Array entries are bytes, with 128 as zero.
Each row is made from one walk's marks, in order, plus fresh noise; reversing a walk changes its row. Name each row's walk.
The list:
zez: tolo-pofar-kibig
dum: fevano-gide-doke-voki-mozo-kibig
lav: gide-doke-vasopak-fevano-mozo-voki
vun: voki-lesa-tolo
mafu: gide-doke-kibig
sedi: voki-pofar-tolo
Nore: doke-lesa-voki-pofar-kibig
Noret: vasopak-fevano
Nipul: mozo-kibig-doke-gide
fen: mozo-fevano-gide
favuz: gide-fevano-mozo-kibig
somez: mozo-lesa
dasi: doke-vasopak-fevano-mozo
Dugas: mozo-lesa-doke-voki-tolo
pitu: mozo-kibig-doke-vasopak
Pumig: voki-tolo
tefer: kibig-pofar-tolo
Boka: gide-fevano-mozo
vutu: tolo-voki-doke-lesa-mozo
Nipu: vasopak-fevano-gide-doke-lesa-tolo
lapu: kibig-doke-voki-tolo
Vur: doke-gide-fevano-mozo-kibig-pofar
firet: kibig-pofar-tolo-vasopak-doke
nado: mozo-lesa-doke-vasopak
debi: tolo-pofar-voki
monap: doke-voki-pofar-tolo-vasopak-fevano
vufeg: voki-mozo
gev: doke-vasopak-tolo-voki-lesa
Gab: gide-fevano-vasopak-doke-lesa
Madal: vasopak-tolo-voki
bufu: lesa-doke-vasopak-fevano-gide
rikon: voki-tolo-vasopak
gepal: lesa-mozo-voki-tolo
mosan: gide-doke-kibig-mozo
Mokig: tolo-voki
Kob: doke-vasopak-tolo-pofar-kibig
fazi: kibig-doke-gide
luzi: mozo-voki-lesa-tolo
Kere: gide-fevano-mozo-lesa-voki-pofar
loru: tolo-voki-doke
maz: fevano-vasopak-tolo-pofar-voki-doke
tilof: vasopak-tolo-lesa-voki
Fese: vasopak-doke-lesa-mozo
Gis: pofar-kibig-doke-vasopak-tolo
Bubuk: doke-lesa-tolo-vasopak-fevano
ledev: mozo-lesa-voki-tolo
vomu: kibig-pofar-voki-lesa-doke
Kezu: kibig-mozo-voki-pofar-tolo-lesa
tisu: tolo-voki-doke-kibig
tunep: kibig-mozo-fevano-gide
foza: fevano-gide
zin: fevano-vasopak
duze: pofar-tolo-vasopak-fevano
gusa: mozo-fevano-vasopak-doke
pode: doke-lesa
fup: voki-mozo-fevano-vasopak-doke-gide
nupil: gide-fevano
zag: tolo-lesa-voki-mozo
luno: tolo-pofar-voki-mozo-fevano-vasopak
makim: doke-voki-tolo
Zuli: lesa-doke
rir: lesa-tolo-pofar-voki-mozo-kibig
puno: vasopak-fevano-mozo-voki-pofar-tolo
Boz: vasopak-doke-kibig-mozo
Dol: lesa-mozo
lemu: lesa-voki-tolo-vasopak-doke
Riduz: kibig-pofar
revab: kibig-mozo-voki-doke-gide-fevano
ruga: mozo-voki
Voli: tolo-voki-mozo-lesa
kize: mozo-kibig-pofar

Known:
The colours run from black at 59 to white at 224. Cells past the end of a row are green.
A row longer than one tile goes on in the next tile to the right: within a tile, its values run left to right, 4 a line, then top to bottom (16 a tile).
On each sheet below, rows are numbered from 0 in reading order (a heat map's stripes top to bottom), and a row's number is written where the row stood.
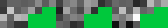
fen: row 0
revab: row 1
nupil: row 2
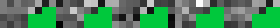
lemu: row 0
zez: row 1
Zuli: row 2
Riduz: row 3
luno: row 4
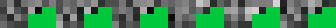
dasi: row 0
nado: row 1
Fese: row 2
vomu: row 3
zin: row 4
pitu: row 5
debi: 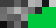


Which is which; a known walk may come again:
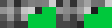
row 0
zin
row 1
Noret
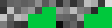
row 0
fen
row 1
duze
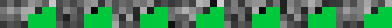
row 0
maz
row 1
gev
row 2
nado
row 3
debi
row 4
Fese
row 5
pitu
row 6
puno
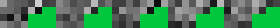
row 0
Zuli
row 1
bufu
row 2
loru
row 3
sedi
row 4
revab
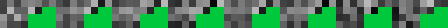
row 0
gusa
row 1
zag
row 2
luno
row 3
Mokig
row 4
lemu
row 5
Voli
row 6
Boz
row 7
fazi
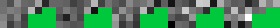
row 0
gepal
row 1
Bubuk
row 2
ledev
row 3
zez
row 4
nupil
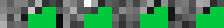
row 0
Dol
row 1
Riduz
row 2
vutu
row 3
lapu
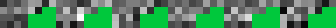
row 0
tilof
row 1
foza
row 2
somez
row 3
Kere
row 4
Boka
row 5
ruga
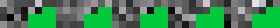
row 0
pode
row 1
Nipu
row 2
dasi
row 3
mafu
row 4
tefer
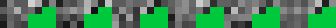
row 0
firet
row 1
Madal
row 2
Dugas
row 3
vomu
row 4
fup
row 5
rir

